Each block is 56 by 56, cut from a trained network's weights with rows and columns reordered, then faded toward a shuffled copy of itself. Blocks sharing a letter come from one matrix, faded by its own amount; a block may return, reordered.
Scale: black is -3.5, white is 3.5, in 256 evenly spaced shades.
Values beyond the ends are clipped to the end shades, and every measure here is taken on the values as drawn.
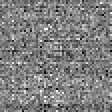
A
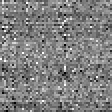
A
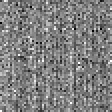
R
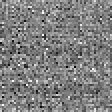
A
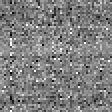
A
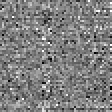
A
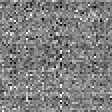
A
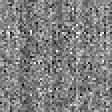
R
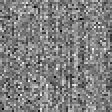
R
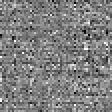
A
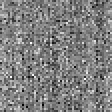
R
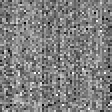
R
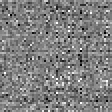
A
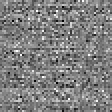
A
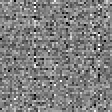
A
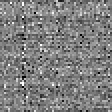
A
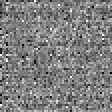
A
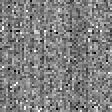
R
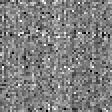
R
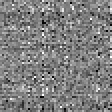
A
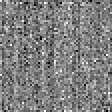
R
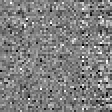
A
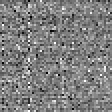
A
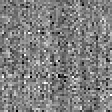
R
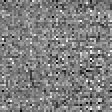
A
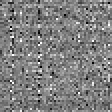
A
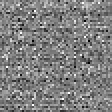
A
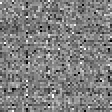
A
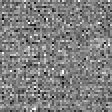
A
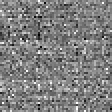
A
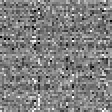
A
